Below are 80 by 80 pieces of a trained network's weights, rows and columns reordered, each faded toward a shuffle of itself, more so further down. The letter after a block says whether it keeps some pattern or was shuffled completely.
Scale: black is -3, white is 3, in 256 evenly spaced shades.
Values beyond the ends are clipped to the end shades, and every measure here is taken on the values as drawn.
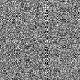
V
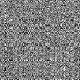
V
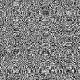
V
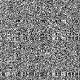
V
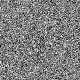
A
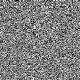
V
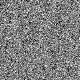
A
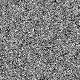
A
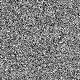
A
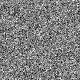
A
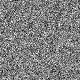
A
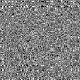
V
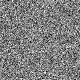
A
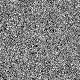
A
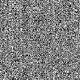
V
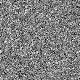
A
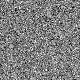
A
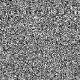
V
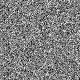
A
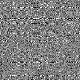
V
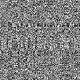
V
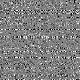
V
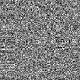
V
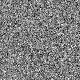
A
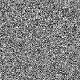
V
